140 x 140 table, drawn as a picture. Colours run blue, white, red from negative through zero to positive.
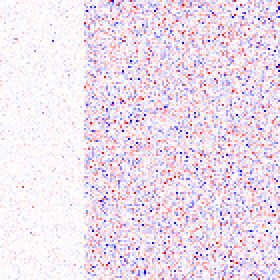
No row or column stands out. A few values lie far out on both sides of the bulk. The left part is calmer, up to a seam about 30% of the way across. Fine speckle covers the field. There is no overall slope.
